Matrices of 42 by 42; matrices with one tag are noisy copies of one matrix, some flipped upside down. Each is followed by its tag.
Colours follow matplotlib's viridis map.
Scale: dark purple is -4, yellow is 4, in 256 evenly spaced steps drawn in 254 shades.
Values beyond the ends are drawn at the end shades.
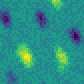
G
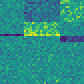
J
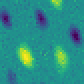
G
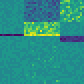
J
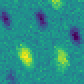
G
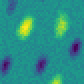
G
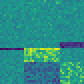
J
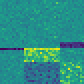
J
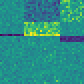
J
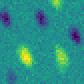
G
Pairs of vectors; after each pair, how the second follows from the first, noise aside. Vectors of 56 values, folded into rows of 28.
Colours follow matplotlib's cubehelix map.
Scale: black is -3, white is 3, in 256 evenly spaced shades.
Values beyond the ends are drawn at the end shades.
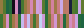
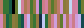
sign-scrambled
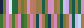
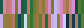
shuffled
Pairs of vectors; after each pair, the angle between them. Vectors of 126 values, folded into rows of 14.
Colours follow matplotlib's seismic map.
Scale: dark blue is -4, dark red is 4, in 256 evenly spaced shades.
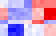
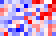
partly aligned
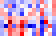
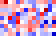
orthogonal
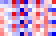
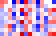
nearly opposite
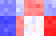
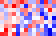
partly opposed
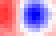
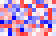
orthogonal
